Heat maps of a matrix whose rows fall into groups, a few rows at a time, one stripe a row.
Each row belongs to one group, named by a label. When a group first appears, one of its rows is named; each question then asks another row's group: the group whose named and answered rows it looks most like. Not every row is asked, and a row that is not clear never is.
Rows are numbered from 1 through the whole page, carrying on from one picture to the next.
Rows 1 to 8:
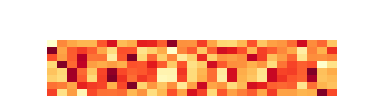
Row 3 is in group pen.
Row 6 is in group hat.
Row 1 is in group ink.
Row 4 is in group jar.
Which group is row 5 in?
hat
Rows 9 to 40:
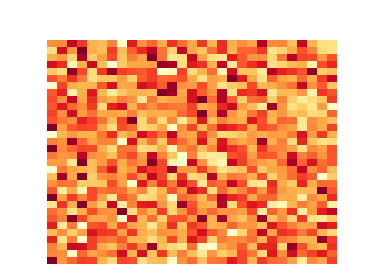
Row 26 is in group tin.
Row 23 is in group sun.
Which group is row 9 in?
sun
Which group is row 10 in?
jar
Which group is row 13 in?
hat
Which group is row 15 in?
ink
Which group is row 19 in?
sun
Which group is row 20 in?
pen
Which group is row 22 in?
ink
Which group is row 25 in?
tin
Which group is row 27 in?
ink
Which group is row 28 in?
jar
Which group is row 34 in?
sun
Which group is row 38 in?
tin
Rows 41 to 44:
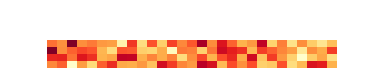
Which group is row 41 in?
sun
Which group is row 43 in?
pen
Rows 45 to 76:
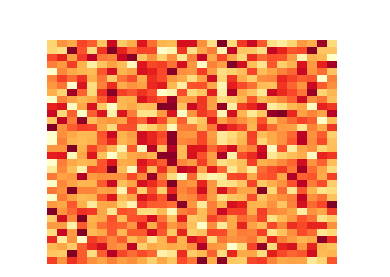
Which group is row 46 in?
hat
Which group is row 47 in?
pen
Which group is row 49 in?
ink
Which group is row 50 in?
jar
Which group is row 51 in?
tin
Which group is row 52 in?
hat
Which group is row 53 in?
ink
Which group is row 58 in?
ink
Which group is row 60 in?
sun
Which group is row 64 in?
tin
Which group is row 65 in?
ink
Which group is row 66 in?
sun
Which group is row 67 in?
ink
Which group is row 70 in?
jar
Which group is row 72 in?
jar
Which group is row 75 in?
hat
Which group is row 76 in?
sun
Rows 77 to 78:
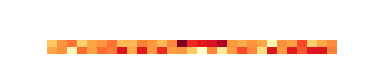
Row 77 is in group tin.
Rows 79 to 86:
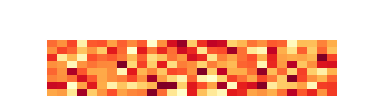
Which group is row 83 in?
sun
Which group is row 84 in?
tin
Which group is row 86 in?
tin
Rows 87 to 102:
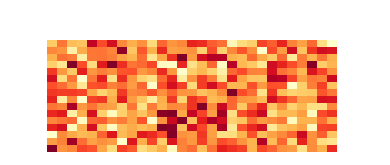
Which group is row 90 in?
hat
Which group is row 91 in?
tin
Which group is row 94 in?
pen
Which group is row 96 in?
sun
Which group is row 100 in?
ink
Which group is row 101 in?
sun
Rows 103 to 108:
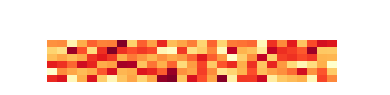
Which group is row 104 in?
hat
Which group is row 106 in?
pen
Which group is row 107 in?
ink
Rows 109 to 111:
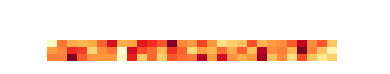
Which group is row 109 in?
ink
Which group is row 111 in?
sun
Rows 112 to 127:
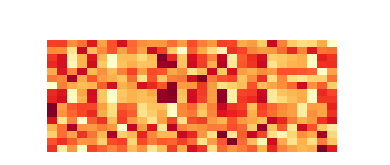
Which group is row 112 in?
pen
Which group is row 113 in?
tin
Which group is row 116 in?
jar
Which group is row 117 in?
sun
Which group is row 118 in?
ink
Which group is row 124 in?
sun
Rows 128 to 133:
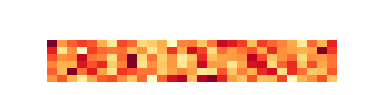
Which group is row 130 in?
pen
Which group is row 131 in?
pen
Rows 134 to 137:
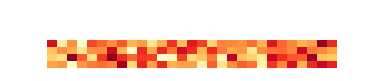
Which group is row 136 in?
hat
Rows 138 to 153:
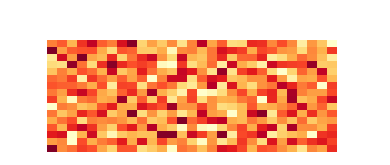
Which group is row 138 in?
pen
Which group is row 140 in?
jar
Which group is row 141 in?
hat
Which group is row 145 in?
tin
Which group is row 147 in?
ink
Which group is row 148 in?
pen
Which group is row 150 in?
tin
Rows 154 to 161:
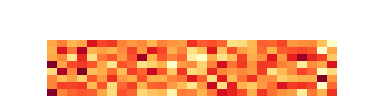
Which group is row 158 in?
jar
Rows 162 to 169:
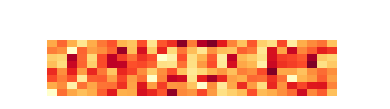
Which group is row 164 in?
hat
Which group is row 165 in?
hat
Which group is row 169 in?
ink
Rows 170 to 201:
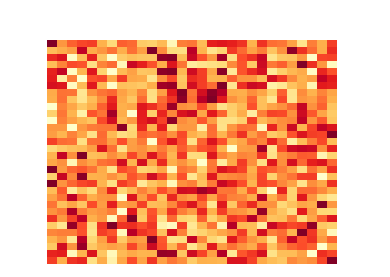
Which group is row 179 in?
ink
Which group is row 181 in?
ink
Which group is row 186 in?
jar
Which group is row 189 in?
jar
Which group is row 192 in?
sun
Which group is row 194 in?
sun
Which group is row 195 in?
pen
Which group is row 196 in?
hat
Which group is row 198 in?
tin
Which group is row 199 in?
jar
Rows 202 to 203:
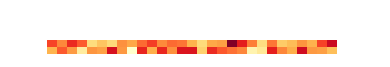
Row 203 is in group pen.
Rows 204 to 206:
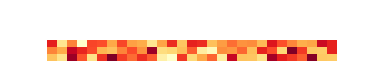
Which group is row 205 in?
tin
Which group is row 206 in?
hat
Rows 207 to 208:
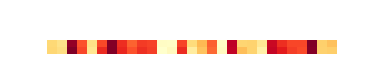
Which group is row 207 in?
hat
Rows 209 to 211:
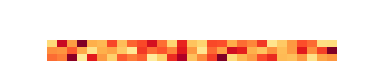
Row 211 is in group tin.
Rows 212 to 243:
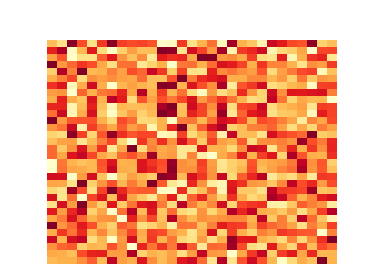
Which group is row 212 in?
hat
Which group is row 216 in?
jar
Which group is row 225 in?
hat
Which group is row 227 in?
pen
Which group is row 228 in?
tin
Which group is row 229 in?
ink
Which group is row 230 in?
ink
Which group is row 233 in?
hat
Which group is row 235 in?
jar
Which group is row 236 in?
pen
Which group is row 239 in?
jar
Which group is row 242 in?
pen
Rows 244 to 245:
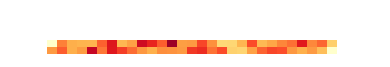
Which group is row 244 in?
ink
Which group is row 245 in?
pen
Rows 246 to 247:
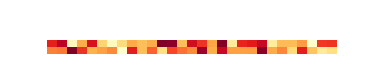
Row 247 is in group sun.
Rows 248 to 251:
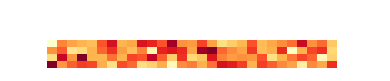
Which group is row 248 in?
ink
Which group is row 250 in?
jar
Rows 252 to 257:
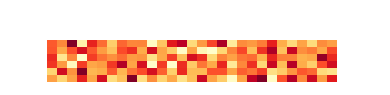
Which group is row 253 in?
tin
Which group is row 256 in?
jar
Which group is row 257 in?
pen
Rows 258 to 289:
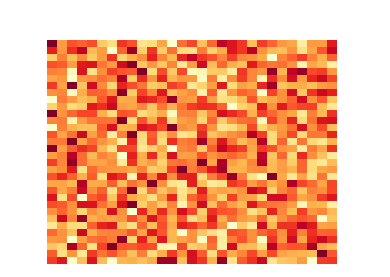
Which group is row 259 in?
pen
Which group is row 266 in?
ink
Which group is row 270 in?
ink
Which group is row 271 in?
pen
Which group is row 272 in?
sun
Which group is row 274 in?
sun
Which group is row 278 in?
tin
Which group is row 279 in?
pen
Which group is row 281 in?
pen
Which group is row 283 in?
jar
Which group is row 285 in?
tin
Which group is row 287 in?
hat
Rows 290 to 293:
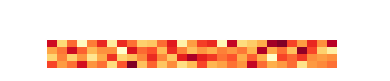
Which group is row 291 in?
sun
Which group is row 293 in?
pen
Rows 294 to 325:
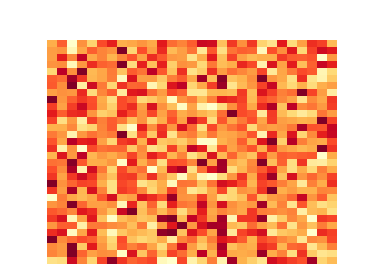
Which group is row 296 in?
jar
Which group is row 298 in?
jar
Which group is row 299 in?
sun
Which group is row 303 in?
tin
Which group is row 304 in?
pen
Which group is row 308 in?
tin
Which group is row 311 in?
sun
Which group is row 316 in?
ink
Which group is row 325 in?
hat
